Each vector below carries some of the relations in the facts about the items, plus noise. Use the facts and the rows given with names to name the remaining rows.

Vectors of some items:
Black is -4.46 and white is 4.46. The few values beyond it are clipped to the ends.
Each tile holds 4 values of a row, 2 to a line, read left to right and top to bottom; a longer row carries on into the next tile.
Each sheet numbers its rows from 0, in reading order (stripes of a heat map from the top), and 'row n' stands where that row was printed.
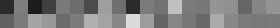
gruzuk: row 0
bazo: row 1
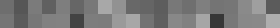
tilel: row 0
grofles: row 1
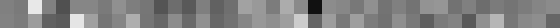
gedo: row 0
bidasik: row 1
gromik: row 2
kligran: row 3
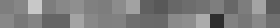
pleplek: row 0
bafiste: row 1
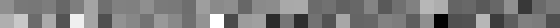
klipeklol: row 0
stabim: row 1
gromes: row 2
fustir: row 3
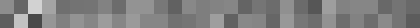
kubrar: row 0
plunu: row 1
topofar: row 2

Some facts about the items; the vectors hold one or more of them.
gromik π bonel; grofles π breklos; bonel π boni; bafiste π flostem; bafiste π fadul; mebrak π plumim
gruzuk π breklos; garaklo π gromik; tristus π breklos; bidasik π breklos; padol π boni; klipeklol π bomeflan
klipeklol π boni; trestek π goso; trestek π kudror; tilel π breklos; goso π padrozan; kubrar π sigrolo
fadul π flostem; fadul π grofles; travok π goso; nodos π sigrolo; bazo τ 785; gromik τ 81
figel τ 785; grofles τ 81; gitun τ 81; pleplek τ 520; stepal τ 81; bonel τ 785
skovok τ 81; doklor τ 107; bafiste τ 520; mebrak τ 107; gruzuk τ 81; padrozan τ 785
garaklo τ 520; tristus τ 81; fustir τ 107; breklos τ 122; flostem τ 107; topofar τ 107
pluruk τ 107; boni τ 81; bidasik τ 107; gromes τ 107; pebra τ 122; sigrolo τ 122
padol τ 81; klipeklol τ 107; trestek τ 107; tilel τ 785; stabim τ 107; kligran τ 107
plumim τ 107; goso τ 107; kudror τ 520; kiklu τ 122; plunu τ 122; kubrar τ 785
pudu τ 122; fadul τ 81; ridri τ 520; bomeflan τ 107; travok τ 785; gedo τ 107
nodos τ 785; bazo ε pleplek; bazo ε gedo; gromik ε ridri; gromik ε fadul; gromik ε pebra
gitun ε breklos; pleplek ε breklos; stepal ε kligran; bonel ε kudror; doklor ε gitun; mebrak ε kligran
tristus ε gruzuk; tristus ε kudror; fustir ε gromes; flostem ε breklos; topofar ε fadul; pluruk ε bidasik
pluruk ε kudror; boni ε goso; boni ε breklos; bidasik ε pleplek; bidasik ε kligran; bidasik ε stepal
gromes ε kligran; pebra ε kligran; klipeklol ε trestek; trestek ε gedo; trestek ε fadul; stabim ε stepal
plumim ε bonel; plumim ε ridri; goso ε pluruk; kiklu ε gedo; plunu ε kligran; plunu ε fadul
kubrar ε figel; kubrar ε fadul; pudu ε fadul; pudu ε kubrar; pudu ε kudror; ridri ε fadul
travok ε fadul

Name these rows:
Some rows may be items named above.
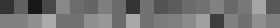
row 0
tristus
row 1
bafiste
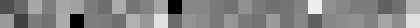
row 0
flostem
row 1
bonel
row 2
sigrolo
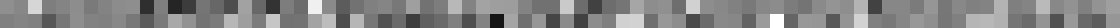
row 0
pleplek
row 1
gruzuk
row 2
trestek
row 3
gitun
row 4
mebrak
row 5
stepal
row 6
bomeflan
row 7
boni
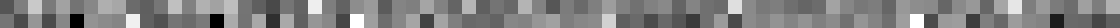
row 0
breklos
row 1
doklor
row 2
kiklu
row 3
figel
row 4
travok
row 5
nodos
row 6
stabim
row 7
goso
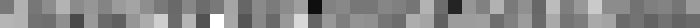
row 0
boni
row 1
klipeklol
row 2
bonel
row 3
plumim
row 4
padrozan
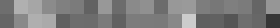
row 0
kudror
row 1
travok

